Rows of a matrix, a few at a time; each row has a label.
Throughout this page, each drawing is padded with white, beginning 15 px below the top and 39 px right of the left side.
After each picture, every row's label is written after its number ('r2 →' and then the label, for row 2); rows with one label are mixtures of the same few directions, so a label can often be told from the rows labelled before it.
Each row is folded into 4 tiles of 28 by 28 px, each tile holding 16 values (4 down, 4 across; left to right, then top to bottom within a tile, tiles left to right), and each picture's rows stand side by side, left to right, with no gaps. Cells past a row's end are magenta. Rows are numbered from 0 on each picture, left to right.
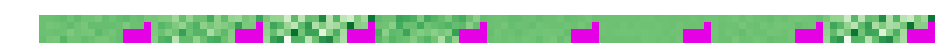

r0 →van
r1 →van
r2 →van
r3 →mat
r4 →mat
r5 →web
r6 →van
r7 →van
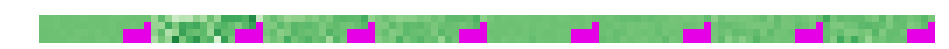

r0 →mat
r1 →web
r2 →web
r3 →web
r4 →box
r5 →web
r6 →box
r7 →box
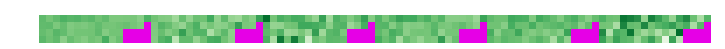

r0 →web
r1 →van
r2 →box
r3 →web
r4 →mat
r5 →mat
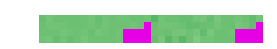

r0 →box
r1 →box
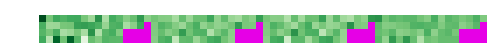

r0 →box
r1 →van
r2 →van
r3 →box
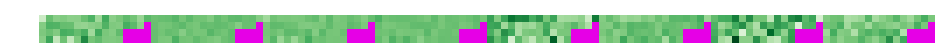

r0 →box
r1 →van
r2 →box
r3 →box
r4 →web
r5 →web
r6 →van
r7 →mat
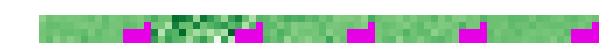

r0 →box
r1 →mat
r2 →web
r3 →van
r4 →mat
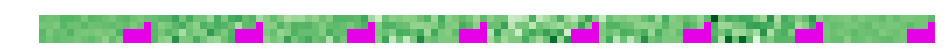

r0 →mat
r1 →van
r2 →web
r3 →box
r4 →mat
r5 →box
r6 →box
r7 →van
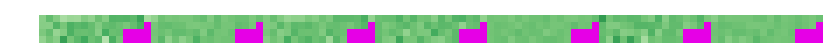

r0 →web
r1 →box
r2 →web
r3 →van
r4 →van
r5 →box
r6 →box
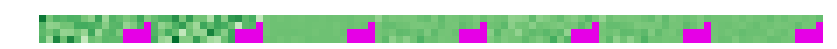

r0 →box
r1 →van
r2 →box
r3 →box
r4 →mat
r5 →box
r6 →van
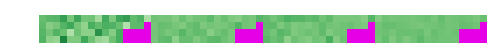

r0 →van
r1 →van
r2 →web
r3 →box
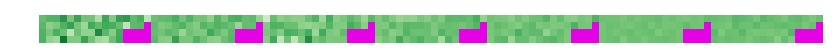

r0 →van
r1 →van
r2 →box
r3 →web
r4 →van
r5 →van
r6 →mat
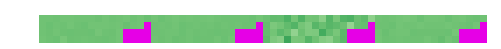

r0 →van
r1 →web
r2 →van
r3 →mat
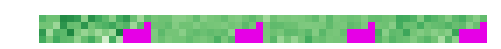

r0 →mat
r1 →mat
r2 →box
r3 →mat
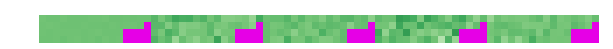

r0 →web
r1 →web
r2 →van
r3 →mat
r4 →box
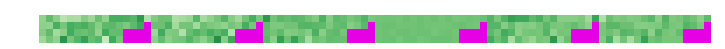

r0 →web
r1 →mat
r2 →box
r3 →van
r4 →web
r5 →box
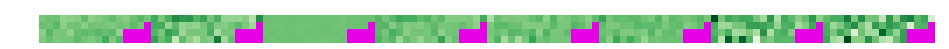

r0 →mat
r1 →web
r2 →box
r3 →web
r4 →box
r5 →box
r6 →box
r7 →van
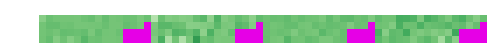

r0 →box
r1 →box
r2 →van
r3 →mat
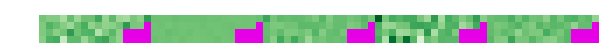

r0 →van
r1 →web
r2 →box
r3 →box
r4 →van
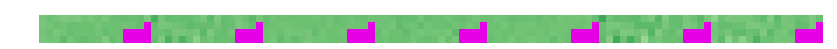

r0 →web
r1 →box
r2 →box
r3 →mat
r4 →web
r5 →box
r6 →box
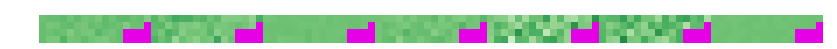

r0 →van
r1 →web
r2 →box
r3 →van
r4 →van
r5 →van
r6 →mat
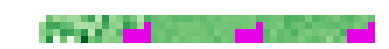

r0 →box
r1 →web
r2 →mat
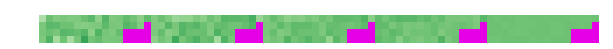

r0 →box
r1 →web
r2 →web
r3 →web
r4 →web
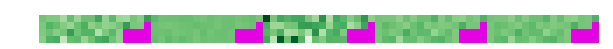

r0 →van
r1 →box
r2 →box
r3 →van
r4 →van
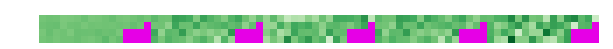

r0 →mat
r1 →mat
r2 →web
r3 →mat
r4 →van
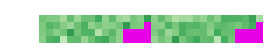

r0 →van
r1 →web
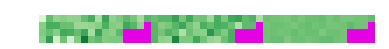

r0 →box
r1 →van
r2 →van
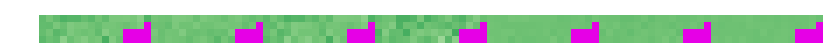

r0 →web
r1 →mat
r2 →web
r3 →mat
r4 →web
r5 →mat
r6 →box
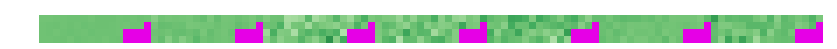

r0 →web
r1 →box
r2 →mat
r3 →van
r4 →mat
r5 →web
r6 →box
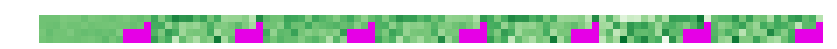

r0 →mat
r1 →web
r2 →mat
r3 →web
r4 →web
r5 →web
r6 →van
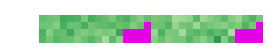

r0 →mat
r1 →mat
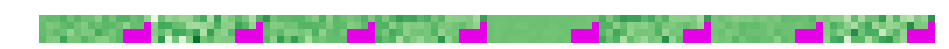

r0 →van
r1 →box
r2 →box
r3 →web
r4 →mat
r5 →web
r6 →web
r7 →van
